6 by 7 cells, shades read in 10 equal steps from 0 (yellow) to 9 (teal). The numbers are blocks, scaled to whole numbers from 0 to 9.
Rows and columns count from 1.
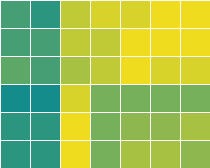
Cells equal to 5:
6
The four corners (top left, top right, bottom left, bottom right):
7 0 8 4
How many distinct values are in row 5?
5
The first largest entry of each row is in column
2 1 2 1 1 1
